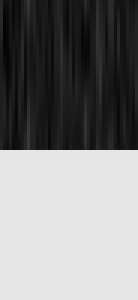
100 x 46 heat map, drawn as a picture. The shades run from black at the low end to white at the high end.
It is made of 2 by 1 panels. Panel 1,1: very low, streaked downward, faint in contrast. Panel 2,1: very high, flat.
